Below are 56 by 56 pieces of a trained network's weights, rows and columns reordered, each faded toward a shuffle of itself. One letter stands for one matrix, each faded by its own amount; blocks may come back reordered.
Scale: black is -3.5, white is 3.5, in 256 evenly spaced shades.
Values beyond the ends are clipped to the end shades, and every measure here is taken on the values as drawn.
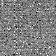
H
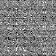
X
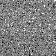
H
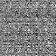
X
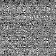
X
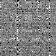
X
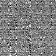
X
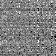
X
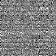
X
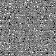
H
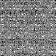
X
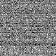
X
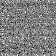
H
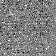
H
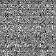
X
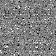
H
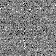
H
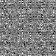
X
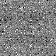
H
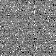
H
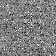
H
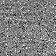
H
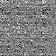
X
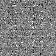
H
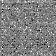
H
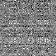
X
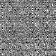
X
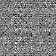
X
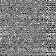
X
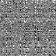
X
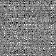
X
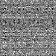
X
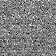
H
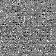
H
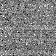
H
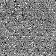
H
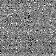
H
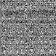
X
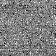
H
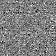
H
